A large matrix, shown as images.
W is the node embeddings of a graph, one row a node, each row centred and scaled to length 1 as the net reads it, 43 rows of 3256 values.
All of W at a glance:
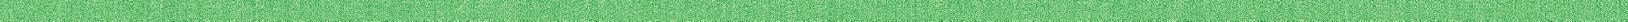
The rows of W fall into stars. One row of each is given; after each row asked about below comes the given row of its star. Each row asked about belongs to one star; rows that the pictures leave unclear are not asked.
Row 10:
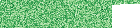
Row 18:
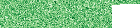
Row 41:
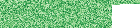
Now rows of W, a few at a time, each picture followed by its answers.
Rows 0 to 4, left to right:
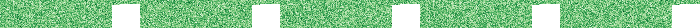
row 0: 10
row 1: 10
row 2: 18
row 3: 41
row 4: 41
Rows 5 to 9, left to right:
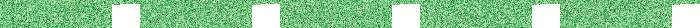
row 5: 41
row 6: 10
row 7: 18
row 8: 10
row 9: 10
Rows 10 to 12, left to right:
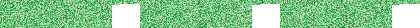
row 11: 41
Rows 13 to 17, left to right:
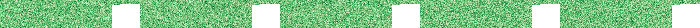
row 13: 41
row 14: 41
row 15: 10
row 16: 18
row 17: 10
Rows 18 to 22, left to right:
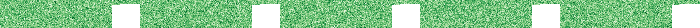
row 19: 41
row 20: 10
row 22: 41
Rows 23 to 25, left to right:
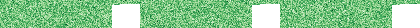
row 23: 41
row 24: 41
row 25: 10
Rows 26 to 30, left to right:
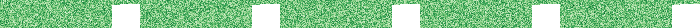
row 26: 18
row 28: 10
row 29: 18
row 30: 10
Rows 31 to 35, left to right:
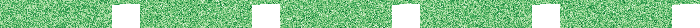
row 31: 41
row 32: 10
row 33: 41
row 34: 41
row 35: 18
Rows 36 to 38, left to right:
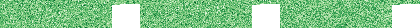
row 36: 10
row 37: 18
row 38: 41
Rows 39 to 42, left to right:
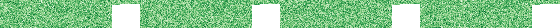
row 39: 41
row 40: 41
